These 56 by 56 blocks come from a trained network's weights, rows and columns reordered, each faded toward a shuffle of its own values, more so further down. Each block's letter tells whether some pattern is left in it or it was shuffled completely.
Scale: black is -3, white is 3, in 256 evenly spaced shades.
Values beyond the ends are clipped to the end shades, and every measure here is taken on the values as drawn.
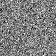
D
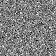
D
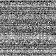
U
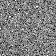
D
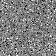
D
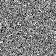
D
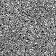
D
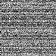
U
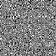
U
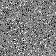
D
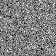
D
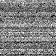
U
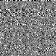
U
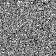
D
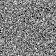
D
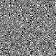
U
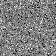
D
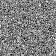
D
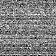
U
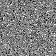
D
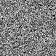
D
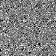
U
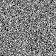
D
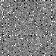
U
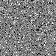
D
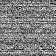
U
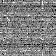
U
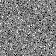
D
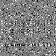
U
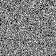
D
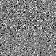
U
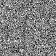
D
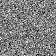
D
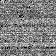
U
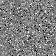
D
